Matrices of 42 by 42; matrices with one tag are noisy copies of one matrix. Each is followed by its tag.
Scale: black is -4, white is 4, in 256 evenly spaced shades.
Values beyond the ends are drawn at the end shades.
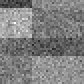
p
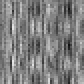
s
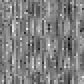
s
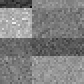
p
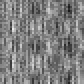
s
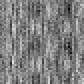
s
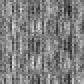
s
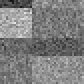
p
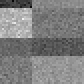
p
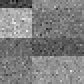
p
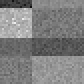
p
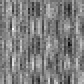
s
